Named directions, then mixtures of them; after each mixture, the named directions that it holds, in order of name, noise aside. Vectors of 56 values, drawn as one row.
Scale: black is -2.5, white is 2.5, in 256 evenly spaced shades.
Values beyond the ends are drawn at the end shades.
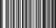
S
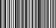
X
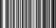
S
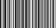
X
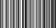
S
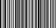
X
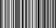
S, X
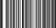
S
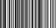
S, X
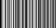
S, X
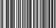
S, X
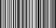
S, X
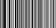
S, X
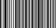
X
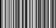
S, X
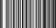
S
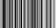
S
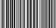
X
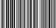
X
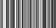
S, X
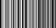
S, X
